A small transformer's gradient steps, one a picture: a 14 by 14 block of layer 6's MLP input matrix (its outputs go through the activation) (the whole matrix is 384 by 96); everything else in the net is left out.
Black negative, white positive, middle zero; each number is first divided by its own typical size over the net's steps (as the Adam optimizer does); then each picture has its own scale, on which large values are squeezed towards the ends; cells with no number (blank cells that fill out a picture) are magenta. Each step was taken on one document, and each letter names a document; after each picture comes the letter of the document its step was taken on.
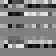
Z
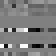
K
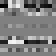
Z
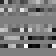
K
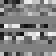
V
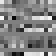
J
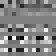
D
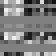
V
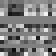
D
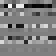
Z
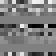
J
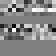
J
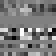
K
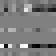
K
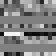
V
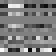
Z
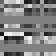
V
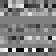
D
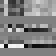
Z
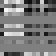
V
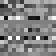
D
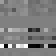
K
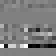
K
